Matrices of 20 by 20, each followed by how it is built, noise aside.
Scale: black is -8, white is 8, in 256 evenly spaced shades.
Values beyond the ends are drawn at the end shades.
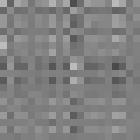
low rank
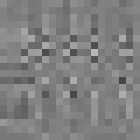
low rank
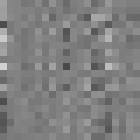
low rank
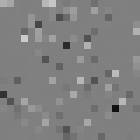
sparse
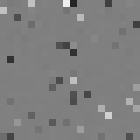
sparse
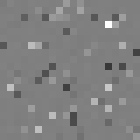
sparse
